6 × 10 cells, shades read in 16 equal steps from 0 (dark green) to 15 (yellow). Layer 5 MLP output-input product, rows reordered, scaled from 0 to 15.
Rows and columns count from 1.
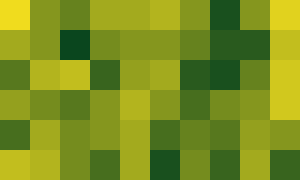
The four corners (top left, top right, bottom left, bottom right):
15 14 12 3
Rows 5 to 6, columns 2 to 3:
10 7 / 11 7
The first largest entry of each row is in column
1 10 10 10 2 1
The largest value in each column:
15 11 12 10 11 11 8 7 10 14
